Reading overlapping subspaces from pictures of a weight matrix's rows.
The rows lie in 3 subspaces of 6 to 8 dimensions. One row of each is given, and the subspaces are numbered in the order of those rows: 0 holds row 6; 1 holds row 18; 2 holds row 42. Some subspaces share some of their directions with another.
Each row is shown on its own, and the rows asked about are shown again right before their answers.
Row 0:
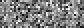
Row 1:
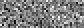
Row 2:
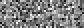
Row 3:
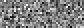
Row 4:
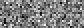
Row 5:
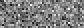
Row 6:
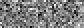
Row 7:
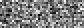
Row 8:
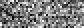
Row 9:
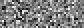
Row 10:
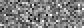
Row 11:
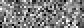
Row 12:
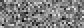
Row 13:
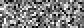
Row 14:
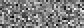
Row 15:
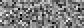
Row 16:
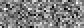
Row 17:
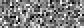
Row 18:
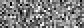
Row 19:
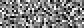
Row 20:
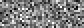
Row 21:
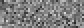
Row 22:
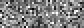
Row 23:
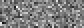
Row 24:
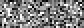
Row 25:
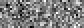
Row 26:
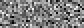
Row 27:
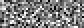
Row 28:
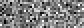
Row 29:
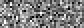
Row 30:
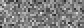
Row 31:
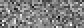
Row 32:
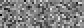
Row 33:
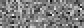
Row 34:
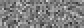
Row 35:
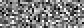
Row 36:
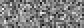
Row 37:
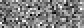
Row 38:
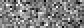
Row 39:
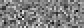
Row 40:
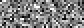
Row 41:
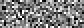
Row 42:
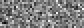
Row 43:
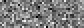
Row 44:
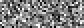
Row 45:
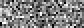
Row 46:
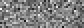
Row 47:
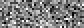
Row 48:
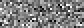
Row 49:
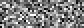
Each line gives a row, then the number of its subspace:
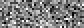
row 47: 0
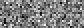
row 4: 2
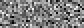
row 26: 0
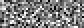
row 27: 1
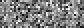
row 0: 2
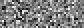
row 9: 1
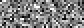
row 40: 2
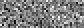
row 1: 0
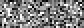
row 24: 0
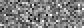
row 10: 2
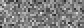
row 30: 1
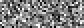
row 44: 0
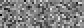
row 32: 0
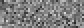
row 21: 1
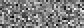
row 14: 0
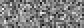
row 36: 0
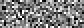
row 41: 1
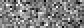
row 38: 0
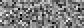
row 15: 0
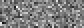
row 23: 2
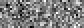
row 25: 0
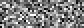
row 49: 0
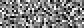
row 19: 2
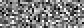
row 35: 2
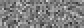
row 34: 0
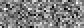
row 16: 0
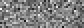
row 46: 0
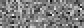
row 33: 0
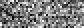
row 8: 2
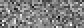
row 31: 0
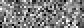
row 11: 1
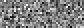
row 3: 2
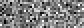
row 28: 2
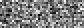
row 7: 1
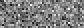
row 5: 1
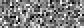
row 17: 2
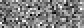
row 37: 1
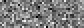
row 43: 2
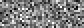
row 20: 0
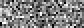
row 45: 2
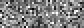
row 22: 1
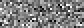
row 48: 0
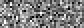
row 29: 2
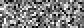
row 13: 1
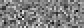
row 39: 1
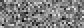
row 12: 1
